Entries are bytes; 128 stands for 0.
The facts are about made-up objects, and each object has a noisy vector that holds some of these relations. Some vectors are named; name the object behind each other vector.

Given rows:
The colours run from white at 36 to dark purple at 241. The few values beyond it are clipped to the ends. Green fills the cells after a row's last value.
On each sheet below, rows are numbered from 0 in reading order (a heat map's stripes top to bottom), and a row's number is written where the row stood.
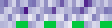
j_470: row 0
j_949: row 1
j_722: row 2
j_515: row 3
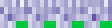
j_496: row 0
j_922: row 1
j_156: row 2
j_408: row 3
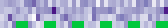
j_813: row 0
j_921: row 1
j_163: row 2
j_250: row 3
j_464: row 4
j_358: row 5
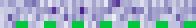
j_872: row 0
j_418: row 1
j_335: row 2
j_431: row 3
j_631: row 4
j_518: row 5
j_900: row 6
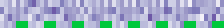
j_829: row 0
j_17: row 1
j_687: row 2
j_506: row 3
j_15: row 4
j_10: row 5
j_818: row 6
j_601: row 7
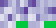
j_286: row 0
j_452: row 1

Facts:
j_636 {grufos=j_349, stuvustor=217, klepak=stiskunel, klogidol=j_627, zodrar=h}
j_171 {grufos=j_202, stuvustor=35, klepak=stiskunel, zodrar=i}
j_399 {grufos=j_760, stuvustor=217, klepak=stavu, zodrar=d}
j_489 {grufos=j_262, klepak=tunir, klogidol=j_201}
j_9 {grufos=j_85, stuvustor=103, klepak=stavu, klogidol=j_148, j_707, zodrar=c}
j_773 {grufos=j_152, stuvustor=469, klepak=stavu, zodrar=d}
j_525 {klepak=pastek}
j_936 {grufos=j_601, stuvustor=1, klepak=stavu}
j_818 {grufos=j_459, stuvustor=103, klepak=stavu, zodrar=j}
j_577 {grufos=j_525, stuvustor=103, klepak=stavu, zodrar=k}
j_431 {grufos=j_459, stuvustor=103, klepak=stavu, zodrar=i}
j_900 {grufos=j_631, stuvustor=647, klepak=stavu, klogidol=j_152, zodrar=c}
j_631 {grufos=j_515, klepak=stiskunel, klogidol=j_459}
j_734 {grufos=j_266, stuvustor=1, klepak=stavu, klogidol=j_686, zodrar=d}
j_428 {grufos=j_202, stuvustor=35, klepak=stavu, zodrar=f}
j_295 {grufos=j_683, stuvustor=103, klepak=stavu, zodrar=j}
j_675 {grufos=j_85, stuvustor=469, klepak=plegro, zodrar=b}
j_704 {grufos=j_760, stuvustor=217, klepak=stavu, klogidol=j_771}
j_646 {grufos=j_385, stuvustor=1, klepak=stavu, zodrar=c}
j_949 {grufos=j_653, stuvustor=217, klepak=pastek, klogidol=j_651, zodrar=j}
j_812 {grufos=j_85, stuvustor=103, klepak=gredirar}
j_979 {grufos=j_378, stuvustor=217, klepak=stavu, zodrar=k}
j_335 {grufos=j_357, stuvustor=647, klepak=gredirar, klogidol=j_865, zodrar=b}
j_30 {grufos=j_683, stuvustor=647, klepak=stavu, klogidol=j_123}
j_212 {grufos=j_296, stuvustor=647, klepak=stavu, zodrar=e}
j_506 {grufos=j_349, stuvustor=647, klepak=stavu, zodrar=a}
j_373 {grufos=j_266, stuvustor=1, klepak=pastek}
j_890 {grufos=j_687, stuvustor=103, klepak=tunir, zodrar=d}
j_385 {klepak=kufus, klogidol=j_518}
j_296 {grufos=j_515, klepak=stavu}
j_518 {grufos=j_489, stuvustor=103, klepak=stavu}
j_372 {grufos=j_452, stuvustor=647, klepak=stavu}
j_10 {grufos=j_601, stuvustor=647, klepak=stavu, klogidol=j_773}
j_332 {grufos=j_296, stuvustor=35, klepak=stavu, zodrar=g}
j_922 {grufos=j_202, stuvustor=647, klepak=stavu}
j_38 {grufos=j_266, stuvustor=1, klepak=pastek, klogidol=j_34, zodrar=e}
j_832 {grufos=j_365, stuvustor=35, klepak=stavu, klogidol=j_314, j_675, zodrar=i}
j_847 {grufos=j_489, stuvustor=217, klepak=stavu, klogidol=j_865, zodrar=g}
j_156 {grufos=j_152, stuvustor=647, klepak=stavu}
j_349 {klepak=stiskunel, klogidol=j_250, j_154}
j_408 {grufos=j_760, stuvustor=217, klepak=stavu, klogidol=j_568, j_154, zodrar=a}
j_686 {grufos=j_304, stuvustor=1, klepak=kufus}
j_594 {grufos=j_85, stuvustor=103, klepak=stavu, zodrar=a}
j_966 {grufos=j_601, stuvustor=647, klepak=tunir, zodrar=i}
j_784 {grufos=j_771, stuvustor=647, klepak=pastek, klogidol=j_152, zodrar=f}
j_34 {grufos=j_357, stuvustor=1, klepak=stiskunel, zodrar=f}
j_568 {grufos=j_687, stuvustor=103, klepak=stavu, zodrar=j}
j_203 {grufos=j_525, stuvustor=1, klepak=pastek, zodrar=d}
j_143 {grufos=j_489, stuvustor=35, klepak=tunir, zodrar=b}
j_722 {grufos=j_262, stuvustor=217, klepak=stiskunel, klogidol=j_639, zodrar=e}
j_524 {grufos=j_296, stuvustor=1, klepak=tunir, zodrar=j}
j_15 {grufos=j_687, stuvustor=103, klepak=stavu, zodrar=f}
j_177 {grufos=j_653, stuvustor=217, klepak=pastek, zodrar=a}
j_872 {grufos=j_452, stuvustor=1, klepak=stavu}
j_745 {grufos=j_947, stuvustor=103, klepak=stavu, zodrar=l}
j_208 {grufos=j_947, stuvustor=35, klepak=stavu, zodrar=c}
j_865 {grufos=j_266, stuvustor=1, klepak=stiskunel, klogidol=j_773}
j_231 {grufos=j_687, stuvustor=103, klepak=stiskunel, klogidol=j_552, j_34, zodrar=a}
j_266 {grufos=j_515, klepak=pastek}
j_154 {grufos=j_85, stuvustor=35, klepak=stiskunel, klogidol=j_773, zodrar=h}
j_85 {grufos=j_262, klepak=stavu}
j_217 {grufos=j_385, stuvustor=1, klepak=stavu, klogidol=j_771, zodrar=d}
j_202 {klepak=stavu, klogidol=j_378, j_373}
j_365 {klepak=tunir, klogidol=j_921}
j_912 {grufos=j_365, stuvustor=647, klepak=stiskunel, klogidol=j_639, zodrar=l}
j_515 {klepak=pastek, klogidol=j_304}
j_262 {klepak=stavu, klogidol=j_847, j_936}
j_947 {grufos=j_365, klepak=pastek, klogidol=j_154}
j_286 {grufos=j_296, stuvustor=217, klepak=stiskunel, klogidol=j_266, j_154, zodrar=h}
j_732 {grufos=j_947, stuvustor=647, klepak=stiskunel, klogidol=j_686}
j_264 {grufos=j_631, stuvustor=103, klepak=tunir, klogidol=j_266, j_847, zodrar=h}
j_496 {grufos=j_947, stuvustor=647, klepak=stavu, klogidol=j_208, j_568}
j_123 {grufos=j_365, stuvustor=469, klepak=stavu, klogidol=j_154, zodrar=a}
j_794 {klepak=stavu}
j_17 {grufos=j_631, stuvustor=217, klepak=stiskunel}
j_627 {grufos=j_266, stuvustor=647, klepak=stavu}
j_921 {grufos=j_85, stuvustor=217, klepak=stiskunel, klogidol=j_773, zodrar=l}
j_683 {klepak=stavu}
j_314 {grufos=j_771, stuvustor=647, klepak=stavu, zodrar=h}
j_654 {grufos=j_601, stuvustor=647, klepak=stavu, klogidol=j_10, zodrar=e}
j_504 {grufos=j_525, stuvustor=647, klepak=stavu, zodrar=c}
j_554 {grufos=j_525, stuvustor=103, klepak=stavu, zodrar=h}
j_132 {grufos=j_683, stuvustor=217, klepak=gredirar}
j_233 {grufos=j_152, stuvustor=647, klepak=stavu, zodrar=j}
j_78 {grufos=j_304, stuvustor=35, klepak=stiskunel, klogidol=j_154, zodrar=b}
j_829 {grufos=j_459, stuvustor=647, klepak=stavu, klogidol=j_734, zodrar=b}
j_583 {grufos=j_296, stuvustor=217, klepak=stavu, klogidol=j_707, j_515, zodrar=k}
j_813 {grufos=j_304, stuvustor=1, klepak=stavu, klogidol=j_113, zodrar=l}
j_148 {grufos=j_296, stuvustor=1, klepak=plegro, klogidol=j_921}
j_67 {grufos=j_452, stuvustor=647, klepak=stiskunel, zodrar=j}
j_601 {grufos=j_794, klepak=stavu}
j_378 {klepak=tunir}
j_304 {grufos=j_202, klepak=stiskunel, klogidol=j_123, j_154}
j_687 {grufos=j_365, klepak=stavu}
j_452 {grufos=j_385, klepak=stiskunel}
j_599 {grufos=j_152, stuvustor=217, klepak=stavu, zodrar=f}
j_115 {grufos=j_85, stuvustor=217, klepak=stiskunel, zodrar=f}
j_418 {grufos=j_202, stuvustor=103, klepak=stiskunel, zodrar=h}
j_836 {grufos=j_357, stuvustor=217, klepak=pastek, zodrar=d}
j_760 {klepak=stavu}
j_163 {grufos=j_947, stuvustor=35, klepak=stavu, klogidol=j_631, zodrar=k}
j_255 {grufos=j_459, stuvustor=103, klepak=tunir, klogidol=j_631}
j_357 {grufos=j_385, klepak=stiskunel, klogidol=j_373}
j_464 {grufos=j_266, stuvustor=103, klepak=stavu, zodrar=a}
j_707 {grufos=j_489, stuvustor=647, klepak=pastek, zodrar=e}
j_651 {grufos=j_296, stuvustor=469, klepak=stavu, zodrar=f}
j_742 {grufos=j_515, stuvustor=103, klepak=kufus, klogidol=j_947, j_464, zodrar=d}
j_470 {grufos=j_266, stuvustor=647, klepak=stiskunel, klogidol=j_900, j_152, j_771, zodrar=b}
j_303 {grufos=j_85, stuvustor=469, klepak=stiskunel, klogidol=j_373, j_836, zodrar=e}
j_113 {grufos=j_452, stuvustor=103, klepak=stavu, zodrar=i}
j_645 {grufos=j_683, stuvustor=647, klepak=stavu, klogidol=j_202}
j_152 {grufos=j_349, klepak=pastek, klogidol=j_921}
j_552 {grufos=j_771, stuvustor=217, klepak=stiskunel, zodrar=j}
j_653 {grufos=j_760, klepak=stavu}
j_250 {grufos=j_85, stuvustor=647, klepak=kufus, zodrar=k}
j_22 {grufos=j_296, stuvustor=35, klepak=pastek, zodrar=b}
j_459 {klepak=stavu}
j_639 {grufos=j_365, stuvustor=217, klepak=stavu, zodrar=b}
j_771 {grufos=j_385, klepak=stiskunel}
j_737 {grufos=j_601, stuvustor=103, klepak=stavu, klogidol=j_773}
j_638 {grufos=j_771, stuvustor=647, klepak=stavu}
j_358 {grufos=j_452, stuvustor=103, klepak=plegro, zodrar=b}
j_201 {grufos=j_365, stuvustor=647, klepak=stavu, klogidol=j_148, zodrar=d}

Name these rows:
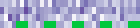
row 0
j_773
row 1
j_568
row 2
j_890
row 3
j_524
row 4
j_9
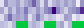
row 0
j_132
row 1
j_67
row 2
j_255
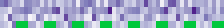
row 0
j_148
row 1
j_143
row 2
j_201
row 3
j_154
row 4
j_34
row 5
j_231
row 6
j_78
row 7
j_645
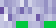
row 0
j_262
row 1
j_704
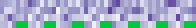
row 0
j_583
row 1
j_22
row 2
j_686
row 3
j_264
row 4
j_152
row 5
j_847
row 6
j_865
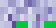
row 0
j_217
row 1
j_385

